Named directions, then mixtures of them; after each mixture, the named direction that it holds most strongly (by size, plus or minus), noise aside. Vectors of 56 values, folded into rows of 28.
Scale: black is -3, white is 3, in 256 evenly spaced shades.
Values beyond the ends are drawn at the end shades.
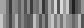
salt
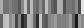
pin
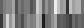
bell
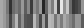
salt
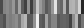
pin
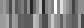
salt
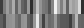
bell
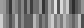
salt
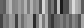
salt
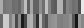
pin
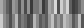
salt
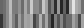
salt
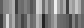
bell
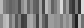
pin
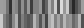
salt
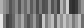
salt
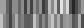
salt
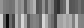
bell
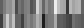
bell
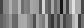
salt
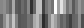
bell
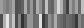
pin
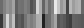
bell
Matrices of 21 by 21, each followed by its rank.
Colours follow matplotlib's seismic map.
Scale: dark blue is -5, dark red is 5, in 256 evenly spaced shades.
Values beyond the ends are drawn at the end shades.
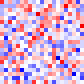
full rank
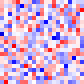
full rank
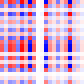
one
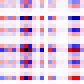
one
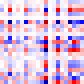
two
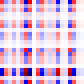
one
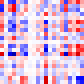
two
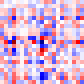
three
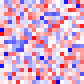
full rank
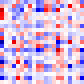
three
